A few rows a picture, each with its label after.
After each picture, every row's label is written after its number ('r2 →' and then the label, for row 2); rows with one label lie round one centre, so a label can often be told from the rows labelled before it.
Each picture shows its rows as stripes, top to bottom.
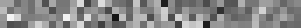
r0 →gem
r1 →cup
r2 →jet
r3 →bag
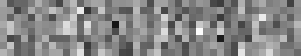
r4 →cup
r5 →gem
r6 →cup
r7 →jet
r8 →jet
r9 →cup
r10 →gem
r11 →gem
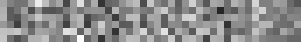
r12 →bag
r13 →cup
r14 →bag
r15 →gem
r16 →jet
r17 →bag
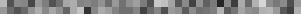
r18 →cup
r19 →gem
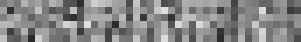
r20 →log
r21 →cup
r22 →log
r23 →jet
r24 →cup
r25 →cup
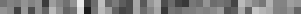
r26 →gem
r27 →gem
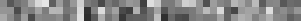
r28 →bag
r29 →gem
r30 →gem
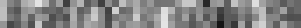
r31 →bag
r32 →cup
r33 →cup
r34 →cup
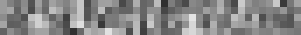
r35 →gem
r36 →gem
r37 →bag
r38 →bag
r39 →log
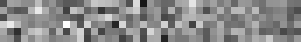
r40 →log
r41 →bag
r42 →log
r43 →jet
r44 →bag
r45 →gem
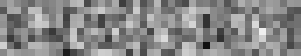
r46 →gem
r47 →log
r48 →bag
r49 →bag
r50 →cup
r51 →cup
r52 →bag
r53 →log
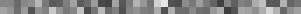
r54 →cup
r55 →gem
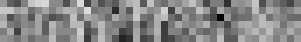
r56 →bag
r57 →jet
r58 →cup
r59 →gem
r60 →gem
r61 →gem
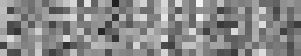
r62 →jet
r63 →cup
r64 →jet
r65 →cup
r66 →bag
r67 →jet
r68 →log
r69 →cup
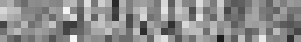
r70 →jet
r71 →jet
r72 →jet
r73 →log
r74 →log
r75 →cup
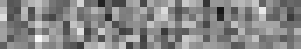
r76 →bag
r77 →cup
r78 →cup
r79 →bag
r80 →gem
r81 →bag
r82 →log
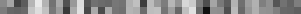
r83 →bag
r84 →bag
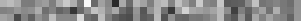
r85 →jet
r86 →log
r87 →gem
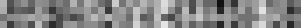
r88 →cup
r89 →cup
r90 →log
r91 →cup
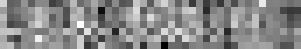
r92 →cup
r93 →bag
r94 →bag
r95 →bag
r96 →jet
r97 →bag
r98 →gem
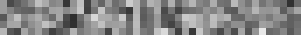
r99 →bag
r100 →gem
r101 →log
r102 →log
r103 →cup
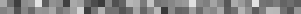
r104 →bag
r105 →gem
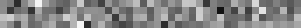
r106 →bag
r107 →cup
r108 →jet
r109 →gem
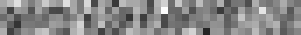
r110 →jet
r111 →cup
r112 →gem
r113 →gem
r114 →bag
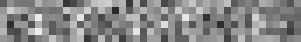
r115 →log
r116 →jet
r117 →bag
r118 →cup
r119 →bag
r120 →gem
